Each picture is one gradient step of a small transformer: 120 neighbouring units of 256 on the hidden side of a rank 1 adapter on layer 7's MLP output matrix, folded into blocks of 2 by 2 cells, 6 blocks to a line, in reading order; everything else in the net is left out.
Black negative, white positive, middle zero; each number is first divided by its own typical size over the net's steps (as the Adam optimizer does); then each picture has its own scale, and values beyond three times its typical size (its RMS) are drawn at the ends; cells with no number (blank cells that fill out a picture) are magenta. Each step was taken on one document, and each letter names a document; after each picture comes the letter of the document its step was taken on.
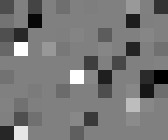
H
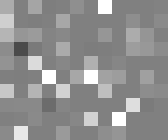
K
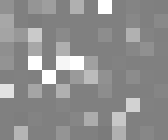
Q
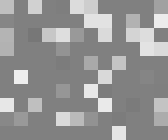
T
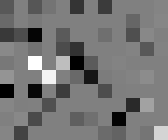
Q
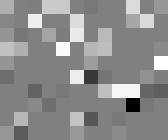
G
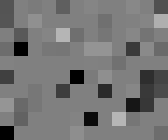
H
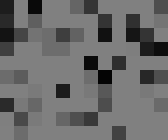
T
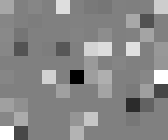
H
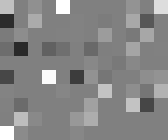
H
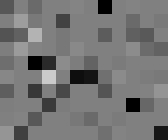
K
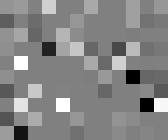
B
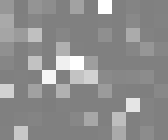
Q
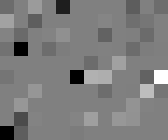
H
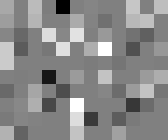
G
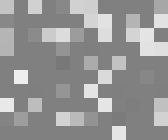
T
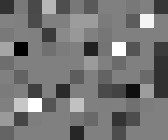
G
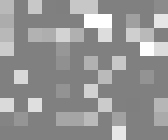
T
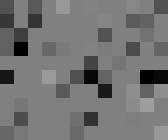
H
